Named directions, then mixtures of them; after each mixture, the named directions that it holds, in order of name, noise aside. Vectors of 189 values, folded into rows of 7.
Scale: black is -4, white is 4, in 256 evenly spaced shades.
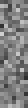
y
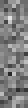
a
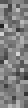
y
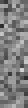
a, y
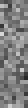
y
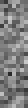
a, y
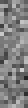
a, y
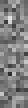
a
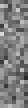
y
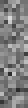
a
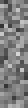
y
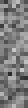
a, y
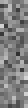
y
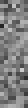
a, y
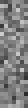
y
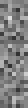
a, y
